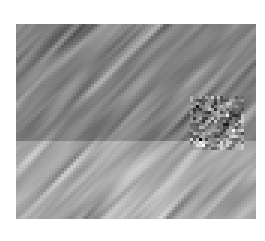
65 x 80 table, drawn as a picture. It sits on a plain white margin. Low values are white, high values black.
Grain: diagonal, up to the right. Average level on the scale: 40%. Odd patch: rougher, in the middle right. Seam: horizontal, 60% of the way down, the top part higher.
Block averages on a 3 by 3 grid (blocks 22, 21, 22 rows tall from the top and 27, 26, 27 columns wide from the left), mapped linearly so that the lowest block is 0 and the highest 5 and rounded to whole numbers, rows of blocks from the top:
545 / 444 / 101
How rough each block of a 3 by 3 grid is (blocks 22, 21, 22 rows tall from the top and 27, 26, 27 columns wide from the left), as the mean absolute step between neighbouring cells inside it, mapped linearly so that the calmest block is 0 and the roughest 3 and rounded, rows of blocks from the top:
0 0 0 / 0 0 3 / 0 0 0
